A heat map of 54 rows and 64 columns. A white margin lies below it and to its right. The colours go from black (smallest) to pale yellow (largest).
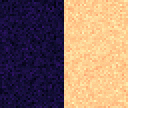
It is made of 1 by 2 panels. Panel 1,1: very low, fine-grained, faint in contrast. Panel 1,2: very high, fine-grained, faint in contrast.
